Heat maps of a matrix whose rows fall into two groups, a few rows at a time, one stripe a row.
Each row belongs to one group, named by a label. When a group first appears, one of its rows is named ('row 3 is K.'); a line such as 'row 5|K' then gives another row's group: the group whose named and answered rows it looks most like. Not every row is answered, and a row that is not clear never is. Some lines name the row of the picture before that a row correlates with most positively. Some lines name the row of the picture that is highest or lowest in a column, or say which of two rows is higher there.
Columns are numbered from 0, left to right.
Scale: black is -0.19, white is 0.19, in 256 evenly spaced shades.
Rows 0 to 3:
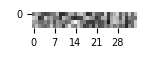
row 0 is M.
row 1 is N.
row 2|M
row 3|M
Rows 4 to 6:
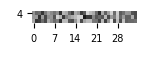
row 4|N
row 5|M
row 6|N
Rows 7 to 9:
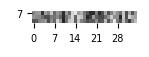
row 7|M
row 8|M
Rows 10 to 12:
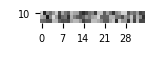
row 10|N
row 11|N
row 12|N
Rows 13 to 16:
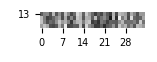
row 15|M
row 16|M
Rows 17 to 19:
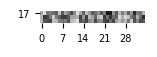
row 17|M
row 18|N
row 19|N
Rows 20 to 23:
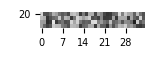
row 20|N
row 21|M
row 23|N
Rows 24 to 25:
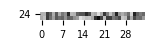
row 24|N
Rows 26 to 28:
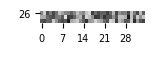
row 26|M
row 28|N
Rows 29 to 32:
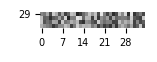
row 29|N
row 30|M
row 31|N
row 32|M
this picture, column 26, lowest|30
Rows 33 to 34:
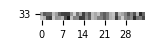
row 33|N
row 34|N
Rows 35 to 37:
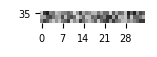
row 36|M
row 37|N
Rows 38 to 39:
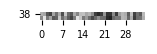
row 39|M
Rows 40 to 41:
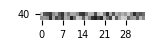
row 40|N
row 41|M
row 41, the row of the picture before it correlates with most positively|38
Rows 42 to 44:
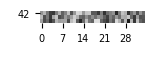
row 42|M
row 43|N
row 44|N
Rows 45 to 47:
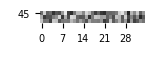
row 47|N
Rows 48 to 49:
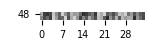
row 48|N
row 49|N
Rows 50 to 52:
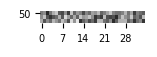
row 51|M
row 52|N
